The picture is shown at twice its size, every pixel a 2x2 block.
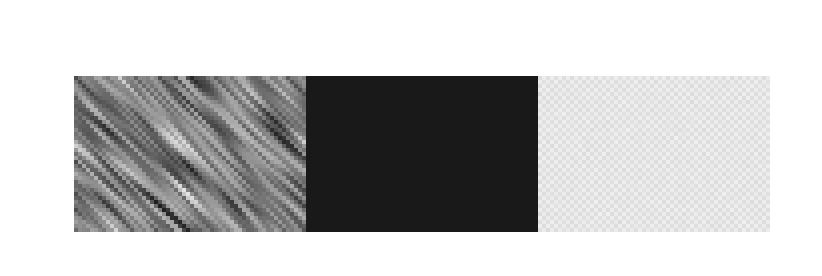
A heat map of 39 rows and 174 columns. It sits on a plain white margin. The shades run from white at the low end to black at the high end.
It is made of 1 by 3 panels. Panel 1,1: middling, slanting down to the right, strong in contrast. Panel 1,2: very high, flat. Panel 1,3: very low, checkered, faint in contrast.
